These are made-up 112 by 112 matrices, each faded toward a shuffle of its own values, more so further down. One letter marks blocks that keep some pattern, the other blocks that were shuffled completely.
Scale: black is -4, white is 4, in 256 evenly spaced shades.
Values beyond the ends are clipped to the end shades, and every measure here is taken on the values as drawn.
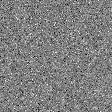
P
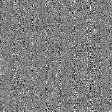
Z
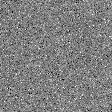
P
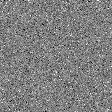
P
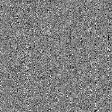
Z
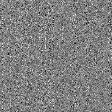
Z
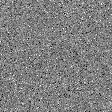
P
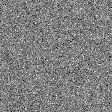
P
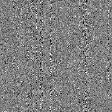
Z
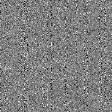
Z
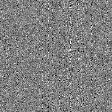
Z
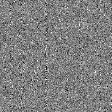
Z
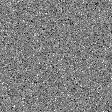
P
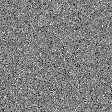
P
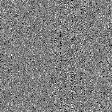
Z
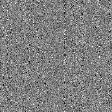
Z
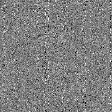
Z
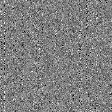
Z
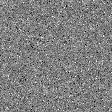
P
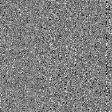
Z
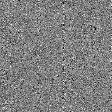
Z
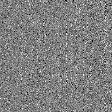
Z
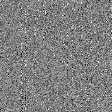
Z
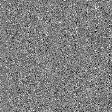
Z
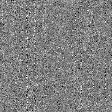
Z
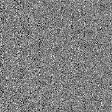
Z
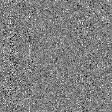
Z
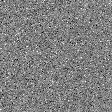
P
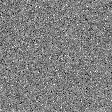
P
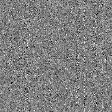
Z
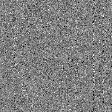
Z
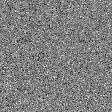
P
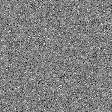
P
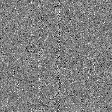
Z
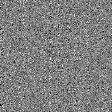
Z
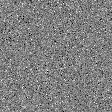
P
